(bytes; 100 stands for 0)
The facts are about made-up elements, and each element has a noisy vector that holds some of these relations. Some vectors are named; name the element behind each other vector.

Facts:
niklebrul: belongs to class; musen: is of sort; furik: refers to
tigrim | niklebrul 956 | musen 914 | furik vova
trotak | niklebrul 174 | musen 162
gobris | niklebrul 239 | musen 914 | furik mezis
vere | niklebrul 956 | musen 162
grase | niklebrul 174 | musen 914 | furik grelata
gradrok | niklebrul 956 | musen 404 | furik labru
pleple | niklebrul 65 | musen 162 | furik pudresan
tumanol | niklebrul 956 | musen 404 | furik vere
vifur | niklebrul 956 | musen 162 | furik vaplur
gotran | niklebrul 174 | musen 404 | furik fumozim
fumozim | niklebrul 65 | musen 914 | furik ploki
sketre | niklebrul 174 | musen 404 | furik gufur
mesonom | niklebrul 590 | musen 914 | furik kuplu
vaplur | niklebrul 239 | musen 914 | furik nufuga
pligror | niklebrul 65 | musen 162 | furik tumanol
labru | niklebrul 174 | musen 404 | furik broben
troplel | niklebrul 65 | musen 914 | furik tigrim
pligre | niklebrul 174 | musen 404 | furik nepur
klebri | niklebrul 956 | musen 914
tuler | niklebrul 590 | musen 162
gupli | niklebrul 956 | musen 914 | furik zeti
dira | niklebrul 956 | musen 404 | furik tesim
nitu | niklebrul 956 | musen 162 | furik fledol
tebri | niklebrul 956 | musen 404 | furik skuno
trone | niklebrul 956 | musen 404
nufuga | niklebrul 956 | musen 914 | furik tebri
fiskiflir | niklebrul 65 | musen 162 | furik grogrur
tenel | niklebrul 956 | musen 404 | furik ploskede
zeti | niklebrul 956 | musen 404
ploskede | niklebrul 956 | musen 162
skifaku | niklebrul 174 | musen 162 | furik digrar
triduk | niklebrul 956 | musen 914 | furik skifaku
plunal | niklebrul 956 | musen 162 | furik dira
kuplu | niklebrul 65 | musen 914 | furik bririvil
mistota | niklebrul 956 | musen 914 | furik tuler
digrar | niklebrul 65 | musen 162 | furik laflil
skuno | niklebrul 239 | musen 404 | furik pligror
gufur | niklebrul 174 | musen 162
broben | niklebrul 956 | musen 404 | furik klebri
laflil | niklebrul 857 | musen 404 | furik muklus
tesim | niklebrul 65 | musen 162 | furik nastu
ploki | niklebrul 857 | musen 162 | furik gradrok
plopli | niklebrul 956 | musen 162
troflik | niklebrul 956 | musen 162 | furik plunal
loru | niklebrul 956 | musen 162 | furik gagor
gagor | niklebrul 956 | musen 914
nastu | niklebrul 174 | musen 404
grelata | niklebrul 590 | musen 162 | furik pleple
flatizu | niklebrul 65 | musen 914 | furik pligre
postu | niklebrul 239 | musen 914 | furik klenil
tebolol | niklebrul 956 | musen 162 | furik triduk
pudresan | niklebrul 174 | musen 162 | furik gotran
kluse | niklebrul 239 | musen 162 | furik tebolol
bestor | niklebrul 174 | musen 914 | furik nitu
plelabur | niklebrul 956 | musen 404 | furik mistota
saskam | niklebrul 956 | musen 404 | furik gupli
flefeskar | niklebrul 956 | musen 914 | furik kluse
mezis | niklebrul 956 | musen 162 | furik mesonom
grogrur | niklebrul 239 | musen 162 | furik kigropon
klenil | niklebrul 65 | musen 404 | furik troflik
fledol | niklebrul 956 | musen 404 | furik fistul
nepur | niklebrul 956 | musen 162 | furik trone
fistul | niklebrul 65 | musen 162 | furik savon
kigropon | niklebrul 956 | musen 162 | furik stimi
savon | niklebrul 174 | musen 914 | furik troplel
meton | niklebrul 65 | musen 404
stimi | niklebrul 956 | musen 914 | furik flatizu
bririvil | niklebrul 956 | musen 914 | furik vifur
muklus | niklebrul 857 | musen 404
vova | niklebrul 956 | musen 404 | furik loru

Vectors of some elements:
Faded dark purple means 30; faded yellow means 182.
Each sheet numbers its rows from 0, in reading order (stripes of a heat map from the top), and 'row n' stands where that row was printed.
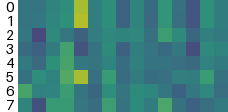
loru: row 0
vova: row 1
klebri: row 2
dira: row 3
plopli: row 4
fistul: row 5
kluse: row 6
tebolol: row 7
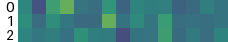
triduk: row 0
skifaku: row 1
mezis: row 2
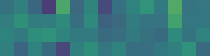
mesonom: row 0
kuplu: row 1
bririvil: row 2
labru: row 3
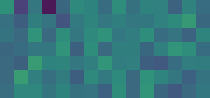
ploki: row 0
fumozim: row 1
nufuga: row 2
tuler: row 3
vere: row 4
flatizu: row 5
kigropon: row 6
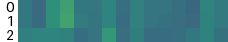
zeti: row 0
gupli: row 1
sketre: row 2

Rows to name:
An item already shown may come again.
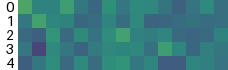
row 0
kluse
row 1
pligre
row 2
tumanol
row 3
klebri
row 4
pligror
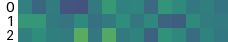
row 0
grase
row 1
vaplur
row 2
bestor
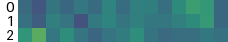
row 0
grelata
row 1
fumozim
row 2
grogrur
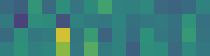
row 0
tumanol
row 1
gradrok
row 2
troplel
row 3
savon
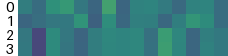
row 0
digrar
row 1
tuler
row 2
klebri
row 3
klebri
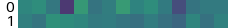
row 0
skuno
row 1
vifur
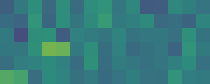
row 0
pligror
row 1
tebri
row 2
broben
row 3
gagor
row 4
meton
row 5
gobris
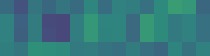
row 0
grelata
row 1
pudresan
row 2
pudresan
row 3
vifur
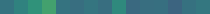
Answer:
trone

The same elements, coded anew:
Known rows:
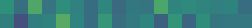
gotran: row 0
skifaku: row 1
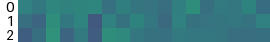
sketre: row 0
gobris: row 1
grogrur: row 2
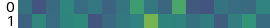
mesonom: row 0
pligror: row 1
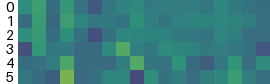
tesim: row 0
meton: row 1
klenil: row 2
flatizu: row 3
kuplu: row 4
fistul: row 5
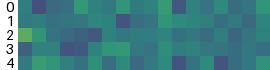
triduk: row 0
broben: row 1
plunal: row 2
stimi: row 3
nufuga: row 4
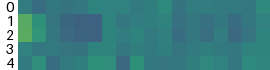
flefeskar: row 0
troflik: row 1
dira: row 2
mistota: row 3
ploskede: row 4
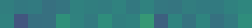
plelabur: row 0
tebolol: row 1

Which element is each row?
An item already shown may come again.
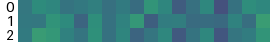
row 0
tebri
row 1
bririvil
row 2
nufuga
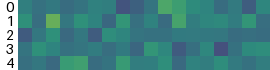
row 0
gradrok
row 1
pudresan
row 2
grogrur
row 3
tebri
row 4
digrar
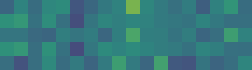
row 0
pligror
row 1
klenil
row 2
tumanol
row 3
klenil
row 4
mesonom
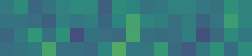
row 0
vere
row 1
tumanol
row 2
skuno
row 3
kuplu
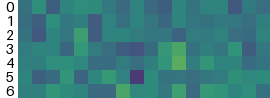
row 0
tuler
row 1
gobris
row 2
kluse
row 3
ploki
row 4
fumozim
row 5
fledol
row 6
pleple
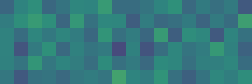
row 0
pligre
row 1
vifur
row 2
grelata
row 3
savon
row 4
grase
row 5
mezis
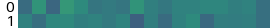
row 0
meton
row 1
bestor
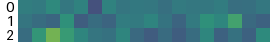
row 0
postu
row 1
troplel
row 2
vaplur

